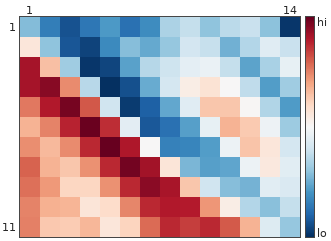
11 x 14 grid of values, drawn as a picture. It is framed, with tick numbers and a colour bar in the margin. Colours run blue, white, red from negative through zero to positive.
Average level on the scale: 50%. Mirror symmetry: none. Slope: up to the bottom left. Calmest part: bottom left.
